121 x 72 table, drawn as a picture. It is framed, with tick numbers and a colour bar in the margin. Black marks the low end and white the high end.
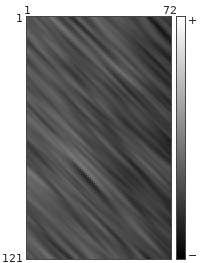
The values follow a bell shape. There is an overall slope up to the left. The grain runs diagonally down to the right. No row or column stands out. On average the colour sits 30% of the way up the scale.
